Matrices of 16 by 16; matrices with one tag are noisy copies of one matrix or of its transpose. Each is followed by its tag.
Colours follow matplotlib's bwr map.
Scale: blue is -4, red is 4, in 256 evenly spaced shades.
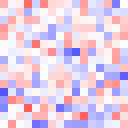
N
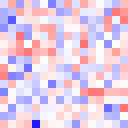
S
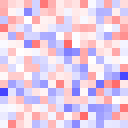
N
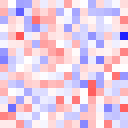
S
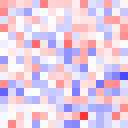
N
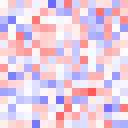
S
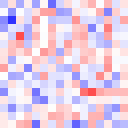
S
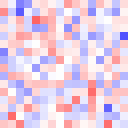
S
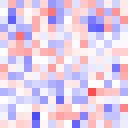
S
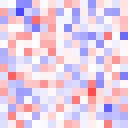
S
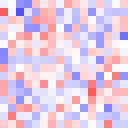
S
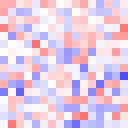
N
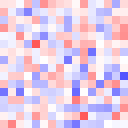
N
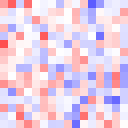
N
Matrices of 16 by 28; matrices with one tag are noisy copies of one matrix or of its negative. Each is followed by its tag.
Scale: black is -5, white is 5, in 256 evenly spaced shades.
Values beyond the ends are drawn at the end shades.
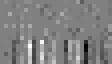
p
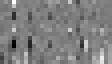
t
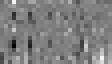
t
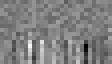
p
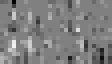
t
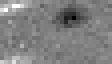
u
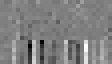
p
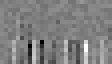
p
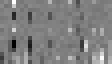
t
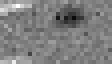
u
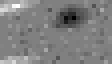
u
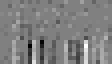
p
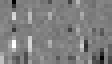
t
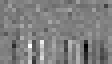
p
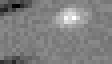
u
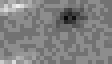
u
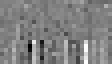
p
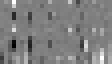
t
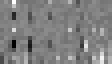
t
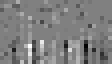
p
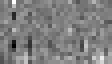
t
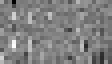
t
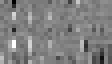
t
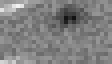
u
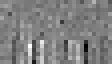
p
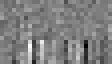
p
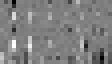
t
